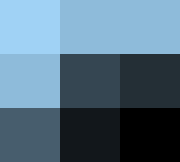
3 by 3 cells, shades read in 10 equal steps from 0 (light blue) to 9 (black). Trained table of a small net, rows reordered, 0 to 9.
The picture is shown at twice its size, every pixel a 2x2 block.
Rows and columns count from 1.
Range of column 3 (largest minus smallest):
8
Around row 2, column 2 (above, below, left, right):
1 8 1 7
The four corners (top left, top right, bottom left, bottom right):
0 1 5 9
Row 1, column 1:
0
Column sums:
6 15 17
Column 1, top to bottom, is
0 1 5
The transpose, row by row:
0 1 5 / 1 6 8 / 1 7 9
